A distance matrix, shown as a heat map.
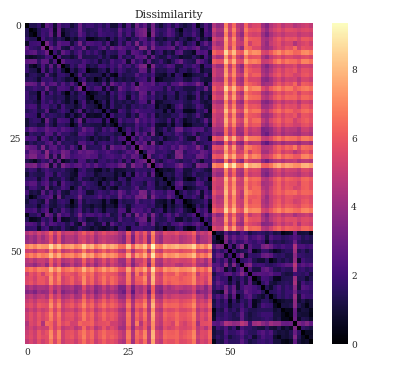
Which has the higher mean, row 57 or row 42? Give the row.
57
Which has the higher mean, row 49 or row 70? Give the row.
49
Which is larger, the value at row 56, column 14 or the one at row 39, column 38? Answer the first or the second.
the first
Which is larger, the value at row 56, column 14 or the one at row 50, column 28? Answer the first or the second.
the first
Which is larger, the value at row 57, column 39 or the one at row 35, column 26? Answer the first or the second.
the first
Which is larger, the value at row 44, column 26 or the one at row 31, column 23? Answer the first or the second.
the second
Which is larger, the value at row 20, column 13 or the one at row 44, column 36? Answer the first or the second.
the second
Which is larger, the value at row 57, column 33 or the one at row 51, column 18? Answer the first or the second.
the second
